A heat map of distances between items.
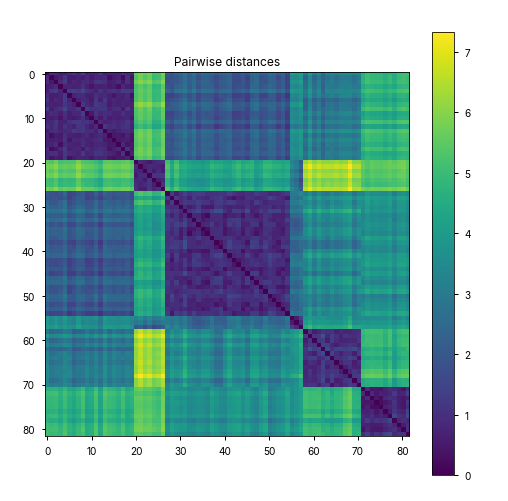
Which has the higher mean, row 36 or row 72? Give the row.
72
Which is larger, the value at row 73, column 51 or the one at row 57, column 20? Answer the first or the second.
the first
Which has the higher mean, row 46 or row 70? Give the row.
70
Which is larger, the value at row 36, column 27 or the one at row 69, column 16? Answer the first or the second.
the second
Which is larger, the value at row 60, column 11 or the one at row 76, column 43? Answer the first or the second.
the second
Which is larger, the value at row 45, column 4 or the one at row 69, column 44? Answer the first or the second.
the second
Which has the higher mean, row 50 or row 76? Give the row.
76
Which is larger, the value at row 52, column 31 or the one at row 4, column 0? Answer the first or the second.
the first
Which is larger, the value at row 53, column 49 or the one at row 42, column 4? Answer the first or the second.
the second
